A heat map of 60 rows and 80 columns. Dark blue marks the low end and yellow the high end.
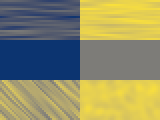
The table splits into 3 rows of 2 panels. Panel 1,1: low, streaked across. Panel 1,2: very high, streaked across, faint in contrast. Panel 2,1: very low, flat. Panel 2,2: middling, flat. Panel 3,1: high, slanting down to the right. Panel 3,2: very high, blotchy, faint in contrast.
